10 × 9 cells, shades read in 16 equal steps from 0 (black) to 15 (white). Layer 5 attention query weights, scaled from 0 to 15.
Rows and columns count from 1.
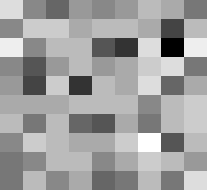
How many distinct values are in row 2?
5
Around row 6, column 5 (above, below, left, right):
11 5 11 11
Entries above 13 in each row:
0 0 2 0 0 0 0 1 0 0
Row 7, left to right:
11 7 11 6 5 10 7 11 12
